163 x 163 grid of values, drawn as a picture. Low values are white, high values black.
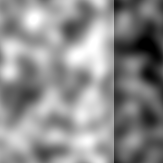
Seam: vertical, 70% of the way across, the right part higher. Histogram: bell-shaped. Ninth with the highest average: top right. Lone odd cells: none. Stripes: none.
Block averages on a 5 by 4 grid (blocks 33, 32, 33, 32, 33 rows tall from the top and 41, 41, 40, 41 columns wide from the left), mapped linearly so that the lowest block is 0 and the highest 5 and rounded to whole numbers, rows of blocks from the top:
1 1 1 3 / 1 0 0 5 / 2 1 1 3 / 2 1 1 3 / 1 1 1 3
